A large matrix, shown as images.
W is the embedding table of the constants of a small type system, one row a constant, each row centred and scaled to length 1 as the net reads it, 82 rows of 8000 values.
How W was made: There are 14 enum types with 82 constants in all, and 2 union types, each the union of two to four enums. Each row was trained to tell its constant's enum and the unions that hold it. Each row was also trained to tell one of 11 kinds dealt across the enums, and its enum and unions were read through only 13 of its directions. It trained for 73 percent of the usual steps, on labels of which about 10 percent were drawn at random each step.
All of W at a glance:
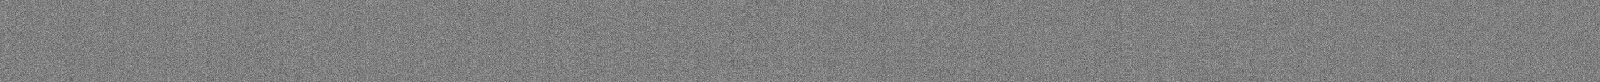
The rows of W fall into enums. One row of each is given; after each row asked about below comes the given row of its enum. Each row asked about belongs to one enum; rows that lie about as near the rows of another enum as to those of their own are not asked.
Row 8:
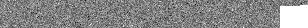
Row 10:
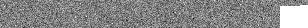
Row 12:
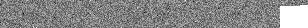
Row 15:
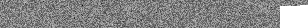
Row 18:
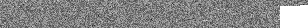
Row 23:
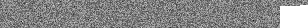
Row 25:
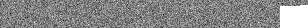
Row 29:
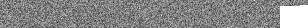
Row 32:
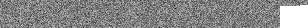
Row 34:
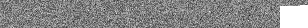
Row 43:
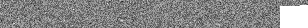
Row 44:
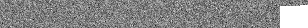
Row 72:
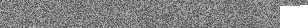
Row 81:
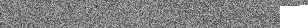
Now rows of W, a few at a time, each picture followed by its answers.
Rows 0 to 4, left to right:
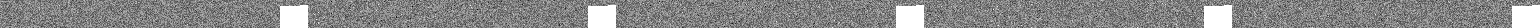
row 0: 34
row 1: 15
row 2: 15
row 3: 43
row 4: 15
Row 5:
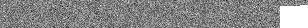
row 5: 23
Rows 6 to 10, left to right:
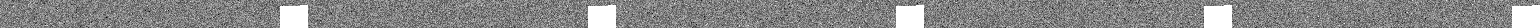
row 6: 12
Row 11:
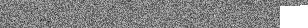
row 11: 18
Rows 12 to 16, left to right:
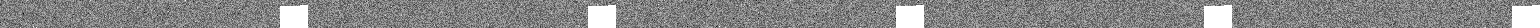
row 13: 44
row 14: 12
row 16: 25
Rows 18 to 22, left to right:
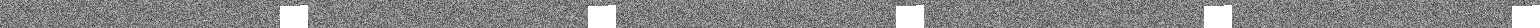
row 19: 8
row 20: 25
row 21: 10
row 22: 18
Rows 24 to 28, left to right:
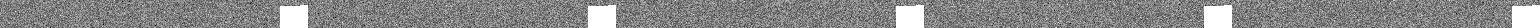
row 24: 23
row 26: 43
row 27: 44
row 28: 18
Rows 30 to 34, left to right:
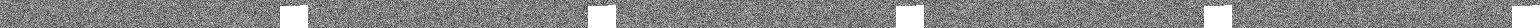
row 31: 8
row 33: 81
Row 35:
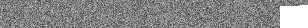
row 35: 43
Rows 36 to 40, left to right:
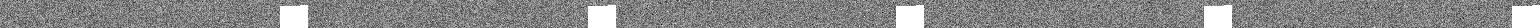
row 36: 72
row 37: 10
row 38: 32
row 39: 72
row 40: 25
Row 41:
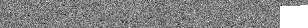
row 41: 25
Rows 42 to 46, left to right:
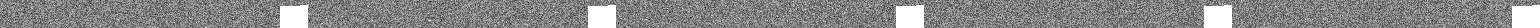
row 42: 25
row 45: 43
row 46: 34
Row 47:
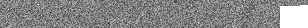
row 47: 34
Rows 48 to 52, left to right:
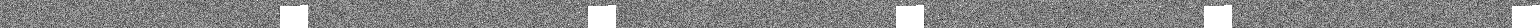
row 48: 15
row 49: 18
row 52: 12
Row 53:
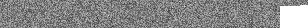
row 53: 72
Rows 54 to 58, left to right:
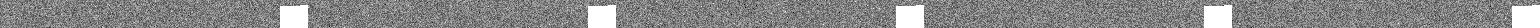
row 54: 8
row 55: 34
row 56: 43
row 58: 44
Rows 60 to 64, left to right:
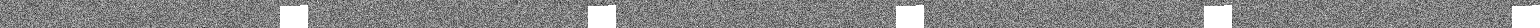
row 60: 10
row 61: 8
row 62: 34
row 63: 25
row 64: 12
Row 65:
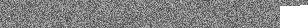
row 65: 10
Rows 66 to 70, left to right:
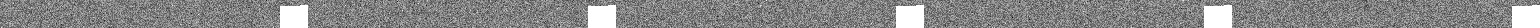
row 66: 18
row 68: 8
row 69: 34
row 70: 72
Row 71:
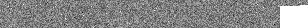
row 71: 72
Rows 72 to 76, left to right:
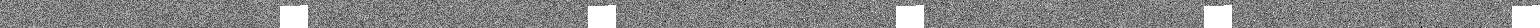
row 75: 15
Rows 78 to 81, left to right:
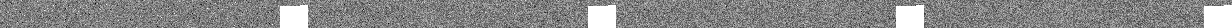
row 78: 81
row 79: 72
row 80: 8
